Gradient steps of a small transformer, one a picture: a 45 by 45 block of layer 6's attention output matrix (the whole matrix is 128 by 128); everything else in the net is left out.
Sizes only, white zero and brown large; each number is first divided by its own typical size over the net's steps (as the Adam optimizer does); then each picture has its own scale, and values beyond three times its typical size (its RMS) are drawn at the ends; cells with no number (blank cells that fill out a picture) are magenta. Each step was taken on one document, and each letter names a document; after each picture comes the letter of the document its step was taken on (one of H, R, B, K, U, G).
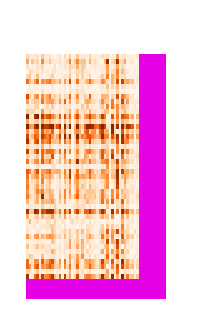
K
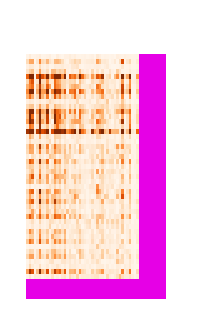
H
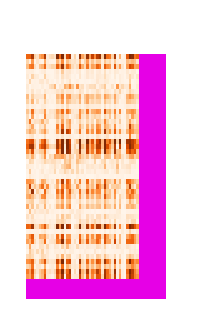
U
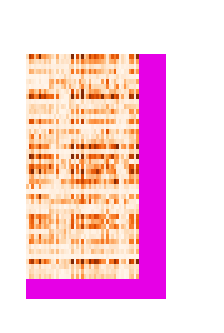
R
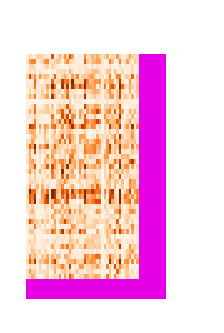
U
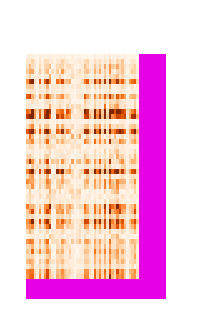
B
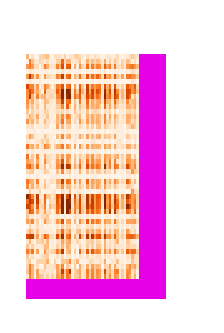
U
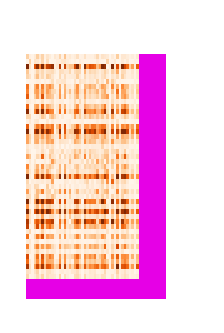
K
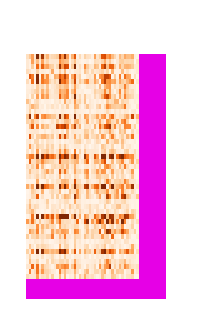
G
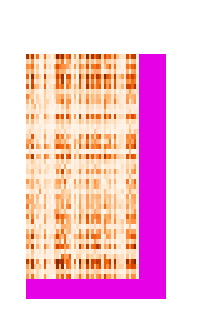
U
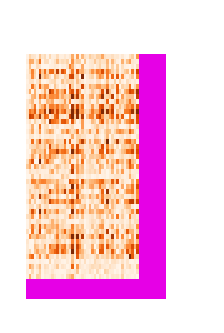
R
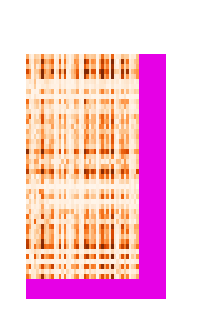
K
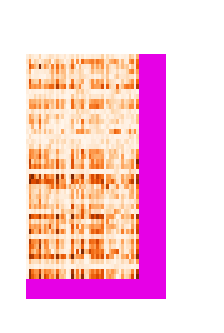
R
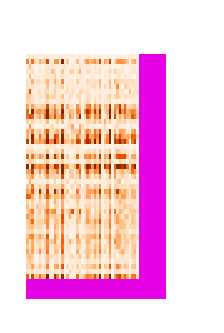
B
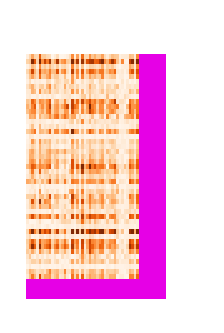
R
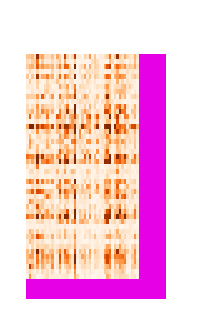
G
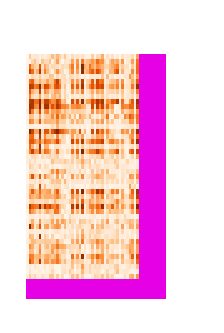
R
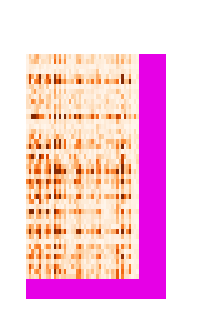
H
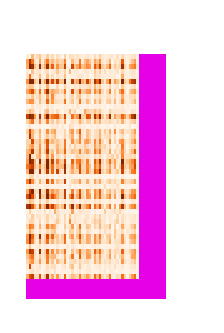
B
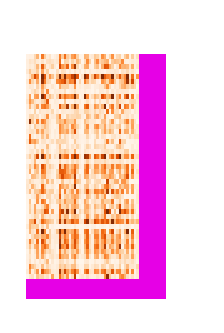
G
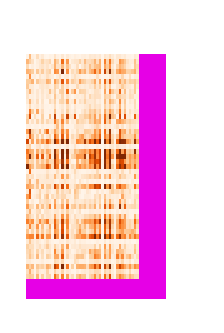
B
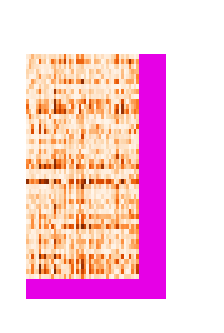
R
